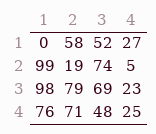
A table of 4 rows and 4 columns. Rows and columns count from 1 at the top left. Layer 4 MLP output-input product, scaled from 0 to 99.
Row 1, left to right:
0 58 52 27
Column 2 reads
58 19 79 71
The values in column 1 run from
0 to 99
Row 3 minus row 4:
22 8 21 -2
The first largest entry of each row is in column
2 1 1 1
